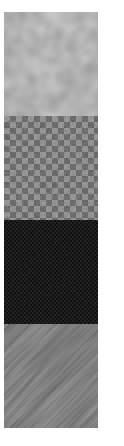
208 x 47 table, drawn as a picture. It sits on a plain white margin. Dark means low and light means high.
It is made of 4 by 1 panels. Panel 1,1: high, blotchy, faint in contrast. Panel 2,1: middling, checkered. Panel 3,1: very low, checkered, faint in contrast. Panel 4,1: middling, slanting up to the right, faint in contrast.
